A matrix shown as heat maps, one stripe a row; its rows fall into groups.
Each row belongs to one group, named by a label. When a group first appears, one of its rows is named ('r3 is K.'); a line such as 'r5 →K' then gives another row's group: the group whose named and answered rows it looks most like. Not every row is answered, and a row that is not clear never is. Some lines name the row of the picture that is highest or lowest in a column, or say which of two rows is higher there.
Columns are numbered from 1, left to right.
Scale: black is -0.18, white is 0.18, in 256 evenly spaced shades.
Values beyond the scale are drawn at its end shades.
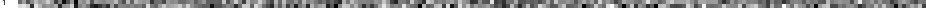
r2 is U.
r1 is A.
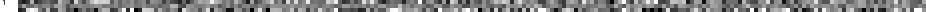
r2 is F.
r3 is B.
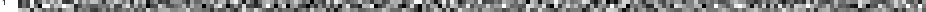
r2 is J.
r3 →U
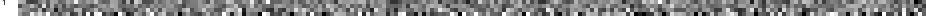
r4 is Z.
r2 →A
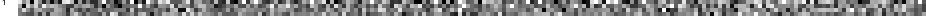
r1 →U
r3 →F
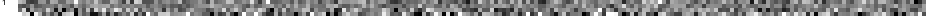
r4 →U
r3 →A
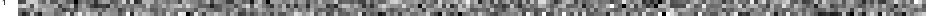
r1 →B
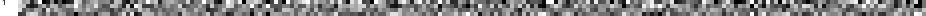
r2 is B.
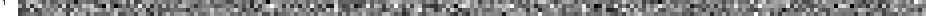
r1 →B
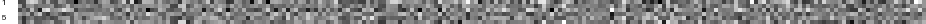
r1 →B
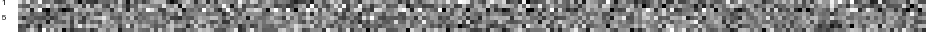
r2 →Z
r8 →A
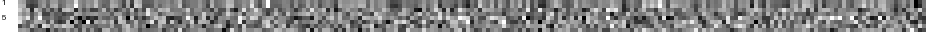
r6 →Z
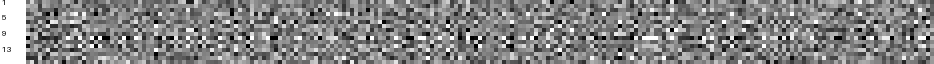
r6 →J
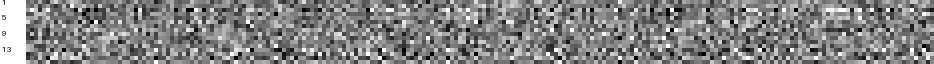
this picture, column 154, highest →14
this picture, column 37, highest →6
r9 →A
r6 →Z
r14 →Z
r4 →B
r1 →J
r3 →F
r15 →J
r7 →J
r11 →Z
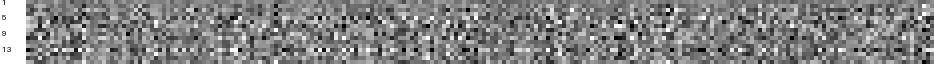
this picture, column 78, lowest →7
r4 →B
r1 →A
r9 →A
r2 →B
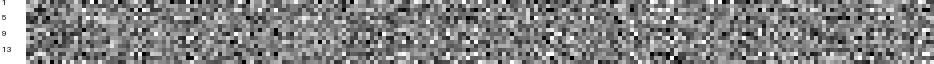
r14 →B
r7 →Z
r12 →U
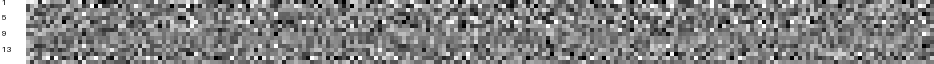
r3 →F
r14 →F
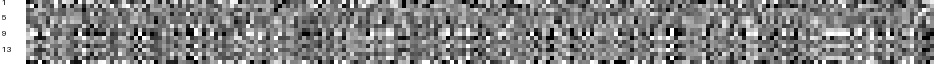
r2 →A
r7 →Z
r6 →J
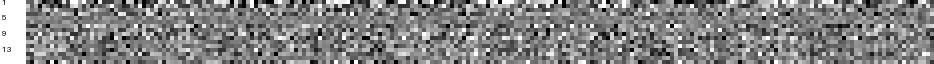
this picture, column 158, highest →3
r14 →B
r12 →A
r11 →U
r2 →U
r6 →F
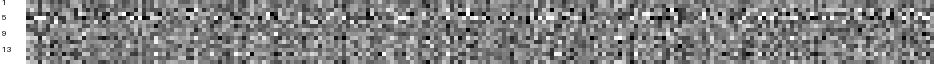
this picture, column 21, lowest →4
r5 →B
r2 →U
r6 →A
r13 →F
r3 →F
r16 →U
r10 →U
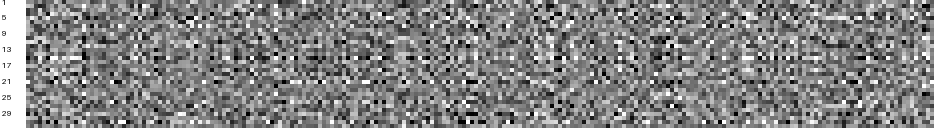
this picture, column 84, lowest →15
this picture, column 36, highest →15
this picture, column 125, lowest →21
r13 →J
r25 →A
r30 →U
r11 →U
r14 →B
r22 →B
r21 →A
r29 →F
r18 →J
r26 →A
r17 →U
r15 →J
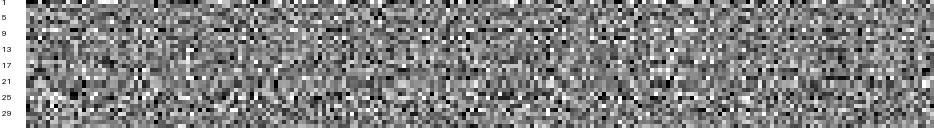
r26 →J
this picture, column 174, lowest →29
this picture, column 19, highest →1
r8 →A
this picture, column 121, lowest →28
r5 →A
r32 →F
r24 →A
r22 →B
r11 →U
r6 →U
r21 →B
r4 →U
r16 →U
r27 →A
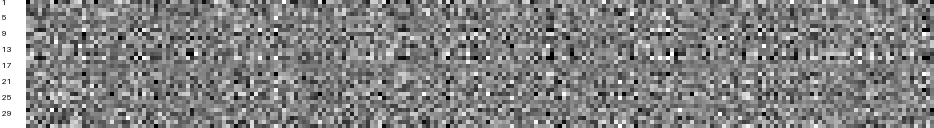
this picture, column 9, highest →24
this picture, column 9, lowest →31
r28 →A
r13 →F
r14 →F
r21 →J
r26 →A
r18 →J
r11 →A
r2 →J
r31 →U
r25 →J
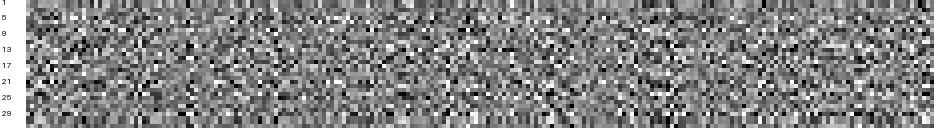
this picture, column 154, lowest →21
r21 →A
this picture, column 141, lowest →6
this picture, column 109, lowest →8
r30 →B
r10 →U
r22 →B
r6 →Z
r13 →A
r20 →A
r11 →B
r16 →J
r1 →Z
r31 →B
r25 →J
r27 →F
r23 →F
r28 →J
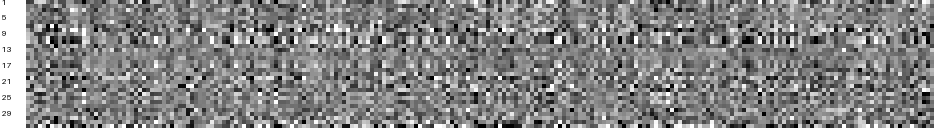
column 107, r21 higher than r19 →Yes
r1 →B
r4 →U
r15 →F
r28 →F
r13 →A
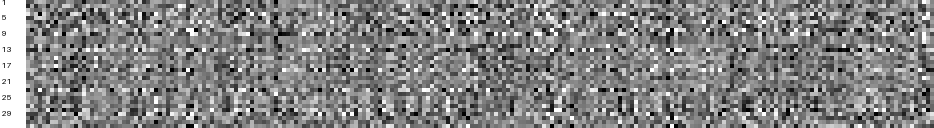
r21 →A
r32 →F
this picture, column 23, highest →18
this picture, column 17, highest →23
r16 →Z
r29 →Z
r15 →A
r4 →U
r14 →F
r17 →A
